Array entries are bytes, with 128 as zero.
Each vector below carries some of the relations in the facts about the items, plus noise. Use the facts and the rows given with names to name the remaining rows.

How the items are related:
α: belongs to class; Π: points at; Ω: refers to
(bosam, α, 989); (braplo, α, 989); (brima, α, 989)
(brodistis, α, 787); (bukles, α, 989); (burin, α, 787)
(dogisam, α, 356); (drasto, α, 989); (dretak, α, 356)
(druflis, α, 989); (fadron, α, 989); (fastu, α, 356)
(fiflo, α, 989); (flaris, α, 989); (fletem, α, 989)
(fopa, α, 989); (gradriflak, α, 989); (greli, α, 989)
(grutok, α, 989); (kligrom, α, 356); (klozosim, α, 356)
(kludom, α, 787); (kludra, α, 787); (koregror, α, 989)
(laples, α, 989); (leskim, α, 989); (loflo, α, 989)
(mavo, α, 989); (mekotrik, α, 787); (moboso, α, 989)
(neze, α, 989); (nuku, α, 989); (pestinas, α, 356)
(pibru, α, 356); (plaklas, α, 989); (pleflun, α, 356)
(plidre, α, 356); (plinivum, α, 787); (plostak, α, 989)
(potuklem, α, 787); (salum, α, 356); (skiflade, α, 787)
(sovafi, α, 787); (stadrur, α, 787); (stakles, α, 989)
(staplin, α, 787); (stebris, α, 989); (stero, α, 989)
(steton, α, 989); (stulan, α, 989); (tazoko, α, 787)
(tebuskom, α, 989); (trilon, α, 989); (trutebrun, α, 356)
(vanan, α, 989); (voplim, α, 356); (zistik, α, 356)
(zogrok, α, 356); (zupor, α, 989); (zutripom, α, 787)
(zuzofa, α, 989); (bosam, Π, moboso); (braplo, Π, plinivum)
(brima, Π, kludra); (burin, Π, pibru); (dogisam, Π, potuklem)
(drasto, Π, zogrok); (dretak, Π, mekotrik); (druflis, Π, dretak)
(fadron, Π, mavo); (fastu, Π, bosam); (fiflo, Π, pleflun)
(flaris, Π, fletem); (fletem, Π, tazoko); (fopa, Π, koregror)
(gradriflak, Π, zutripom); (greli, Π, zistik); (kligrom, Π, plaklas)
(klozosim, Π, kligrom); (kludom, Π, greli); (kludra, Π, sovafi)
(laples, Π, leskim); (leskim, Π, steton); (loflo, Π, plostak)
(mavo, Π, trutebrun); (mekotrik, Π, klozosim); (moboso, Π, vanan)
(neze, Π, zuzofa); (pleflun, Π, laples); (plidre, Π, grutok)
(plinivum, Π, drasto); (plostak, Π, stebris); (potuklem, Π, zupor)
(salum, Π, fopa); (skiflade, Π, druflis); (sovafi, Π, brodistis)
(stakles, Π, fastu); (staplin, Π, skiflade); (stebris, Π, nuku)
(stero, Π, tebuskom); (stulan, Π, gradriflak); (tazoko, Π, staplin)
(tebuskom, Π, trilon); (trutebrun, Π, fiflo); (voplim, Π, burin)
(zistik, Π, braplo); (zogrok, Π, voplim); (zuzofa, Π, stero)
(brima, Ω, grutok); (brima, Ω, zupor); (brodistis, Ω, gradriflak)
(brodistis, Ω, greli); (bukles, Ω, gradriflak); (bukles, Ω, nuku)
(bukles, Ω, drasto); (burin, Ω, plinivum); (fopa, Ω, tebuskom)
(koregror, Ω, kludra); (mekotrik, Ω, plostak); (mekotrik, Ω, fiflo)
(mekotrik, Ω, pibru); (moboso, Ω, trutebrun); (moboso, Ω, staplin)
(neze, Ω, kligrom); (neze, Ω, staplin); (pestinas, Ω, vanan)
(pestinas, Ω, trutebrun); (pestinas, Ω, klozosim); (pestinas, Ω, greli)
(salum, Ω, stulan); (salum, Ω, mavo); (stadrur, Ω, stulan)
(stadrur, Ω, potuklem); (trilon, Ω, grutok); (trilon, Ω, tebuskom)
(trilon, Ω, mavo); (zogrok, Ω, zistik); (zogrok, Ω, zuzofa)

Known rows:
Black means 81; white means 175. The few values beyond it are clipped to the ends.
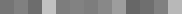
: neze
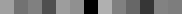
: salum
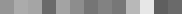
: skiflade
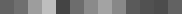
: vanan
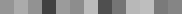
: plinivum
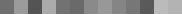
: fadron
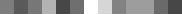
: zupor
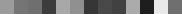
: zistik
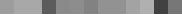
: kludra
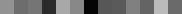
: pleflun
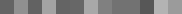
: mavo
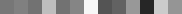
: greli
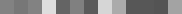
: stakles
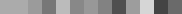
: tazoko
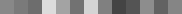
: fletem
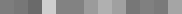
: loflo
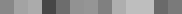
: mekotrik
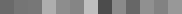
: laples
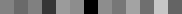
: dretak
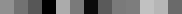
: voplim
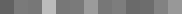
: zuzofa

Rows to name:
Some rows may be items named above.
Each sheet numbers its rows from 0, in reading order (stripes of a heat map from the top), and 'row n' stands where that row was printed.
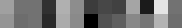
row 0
zistik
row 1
pleflun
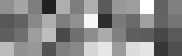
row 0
burin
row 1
steton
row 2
vanan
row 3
potuklem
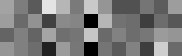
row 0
flaris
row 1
fastu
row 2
fiflo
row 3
trutebrun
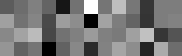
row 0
plaklas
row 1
salum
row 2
brodistis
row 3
kligrom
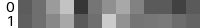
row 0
vanan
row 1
nuku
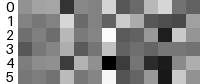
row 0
zutripom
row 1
stakles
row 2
greli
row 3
trilon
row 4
plidre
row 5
greli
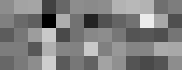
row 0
mekotrik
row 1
pibru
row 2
koregror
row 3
stulan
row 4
fopa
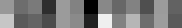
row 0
pestinas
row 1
dogisam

